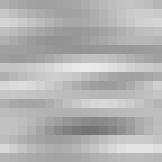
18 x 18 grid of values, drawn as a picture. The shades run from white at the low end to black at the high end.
The values follow a bell shape. Overall the values sit about 30% of the way up the scale. The grain runs across in streaks. The top middle is the calmest part.
